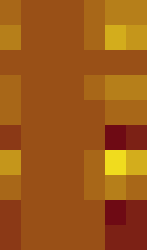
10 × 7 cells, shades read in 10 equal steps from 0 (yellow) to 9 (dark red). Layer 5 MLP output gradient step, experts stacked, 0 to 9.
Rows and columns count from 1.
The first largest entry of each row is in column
2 2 1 2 2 6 2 2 6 6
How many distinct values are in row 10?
3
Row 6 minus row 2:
3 0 0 0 1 7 5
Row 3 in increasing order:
6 6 6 6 6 6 6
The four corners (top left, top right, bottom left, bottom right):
5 4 7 8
